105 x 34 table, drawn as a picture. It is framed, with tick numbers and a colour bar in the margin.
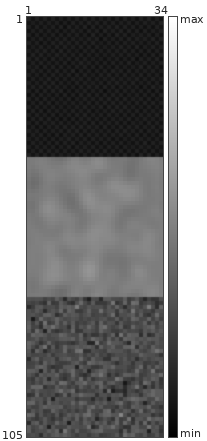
It is made of 3 by 1 panels. Panel 1,1: very low, checkered, faint in contrast. Panel 2,1: middling, blotchy, faint in contrast. Panel 3,1: low, fine-grained.
